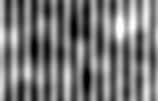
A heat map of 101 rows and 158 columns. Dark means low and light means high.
There are no lone odd cells. The top middle is the ninth with the lowest average. Stripes running up and down repeat 12 times from left to right. The ninth with the highest average is the top right.
